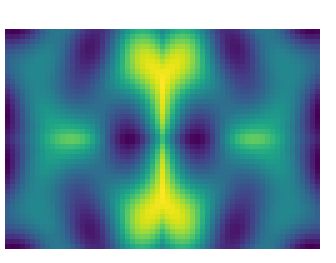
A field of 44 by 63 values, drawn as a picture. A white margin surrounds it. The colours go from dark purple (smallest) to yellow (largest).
There is no seam. On average the colour sits 40% of the way up the scale. It mirrors both left to right and top to bottom.
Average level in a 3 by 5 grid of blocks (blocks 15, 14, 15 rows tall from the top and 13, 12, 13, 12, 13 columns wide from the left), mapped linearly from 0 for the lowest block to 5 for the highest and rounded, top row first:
00500
11111
00500
